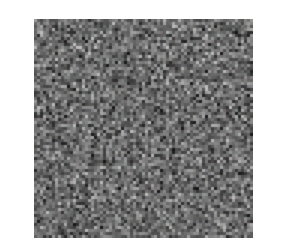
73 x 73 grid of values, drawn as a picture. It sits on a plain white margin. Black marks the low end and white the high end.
Histogram: bell-shaped. Grain: fine. Seam: none. Slope: none. Average level on the scale: 40%. Stripes: none.
